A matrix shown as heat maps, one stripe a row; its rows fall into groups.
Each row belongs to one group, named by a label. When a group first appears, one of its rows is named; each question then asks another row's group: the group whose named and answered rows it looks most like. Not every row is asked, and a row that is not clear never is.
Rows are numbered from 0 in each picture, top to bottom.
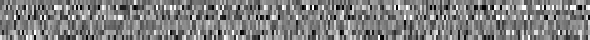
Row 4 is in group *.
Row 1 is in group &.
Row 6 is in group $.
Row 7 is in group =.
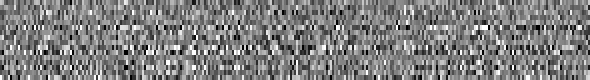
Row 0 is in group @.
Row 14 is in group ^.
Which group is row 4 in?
&
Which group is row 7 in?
@
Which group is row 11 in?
@
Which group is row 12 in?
^
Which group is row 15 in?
=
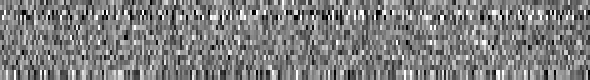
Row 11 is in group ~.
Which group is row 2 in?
~
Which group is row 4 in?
$
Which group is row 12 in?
$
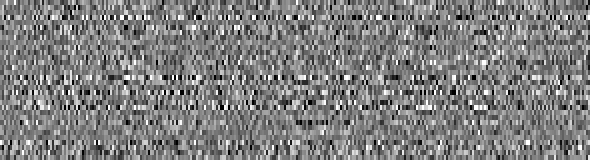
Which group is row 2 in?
@
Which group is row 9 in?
&
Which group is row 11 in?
~
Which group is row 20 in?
=
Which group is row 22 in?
&
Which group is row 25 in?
=
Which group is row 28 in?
=
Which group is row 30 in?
~
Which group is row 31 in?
*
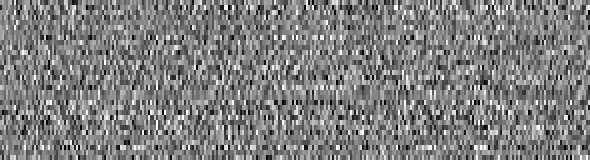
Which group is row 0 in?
$
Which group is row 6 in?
@
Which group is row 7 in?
^
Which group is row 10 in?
~
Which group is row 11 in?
=
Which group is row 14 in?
~
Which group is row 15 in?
$
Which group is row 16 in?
&
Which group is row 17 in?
^
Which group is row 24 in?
^
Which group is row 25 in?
&
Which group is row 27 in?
&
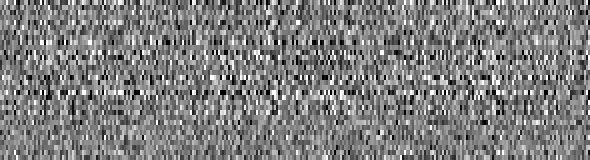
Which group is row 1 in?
~
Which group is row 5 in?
~
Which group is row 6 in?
*
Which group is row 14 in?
~
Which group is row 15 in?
$
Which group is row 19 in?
^
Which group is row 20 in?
*
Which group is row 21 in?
$
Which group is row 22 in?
*
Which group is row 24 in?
&
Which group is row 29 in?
&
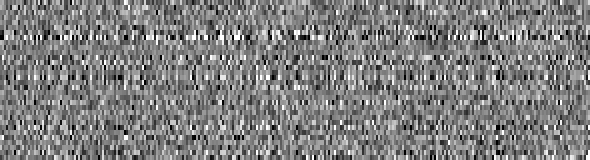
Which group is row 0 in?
@
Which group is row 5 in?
&
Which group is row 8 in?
&
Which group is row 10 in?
~
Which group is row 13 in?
~
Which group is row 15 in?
*
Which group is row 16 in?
~
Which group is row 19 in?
&
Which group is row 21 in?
^
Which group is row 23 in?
=
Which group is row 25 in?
*
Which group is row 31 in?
&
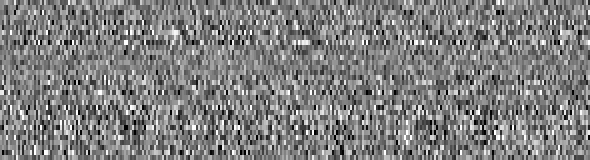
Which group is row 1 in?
$
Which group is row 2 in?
*
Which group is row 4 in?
~
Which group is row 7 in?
&
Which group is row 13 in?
$
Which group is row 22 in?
^
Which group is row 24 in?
&
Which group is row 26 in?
&
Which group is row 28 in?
&
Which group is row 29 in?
$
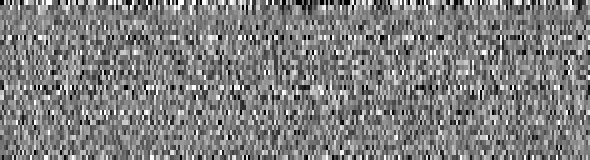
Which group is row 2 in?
=
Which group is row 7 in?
=
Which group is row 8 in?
=
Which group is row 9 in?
*
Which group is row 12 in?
~
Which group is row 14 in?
~
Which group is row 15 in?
&
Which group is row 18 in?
^
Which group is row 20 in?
$
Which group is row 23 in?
~
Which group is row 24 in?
$
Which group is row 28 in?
*
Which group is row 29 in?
$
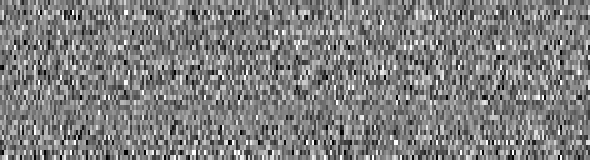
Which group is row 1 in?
*
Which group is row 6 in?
^
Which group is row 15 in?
$
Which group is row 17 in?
*
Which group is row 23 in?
~
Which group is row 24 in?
=
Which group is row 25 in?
$
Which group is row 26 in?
$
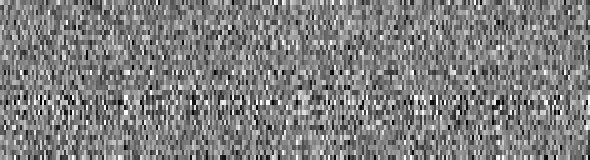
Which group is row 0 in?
^
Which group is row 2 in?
~
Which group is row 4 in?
*
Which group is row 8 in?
^
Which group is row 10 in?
~
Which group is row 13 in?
^
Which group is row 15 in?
~
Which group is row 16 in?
=
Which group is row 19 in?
@
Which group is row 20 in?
*
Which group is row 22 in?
@
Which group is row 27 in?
^
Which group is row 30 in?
^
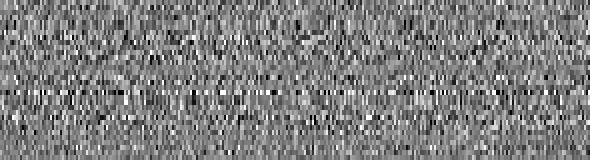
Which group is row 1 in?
$
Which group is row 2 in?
@
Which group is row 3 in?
=
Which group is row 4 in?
*
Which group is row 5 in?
*
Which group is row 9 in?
&
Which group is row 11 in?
$
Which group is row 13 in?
*
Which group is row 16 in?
$
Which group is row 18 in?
*
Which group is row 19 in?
@
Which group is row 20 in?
@
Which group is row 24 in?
&
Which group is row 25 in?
~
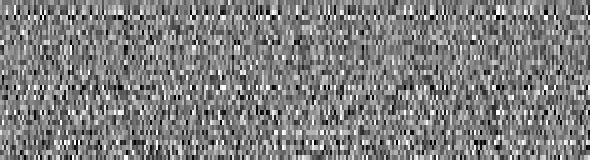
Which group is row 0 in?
&
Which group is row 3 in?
*
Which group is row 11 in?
^
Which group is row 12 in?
~
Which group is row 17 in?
*
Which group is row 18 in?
&
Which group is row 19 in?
$
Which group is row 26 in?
^
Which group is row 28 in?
&
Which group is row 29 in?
^
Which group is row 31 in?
@
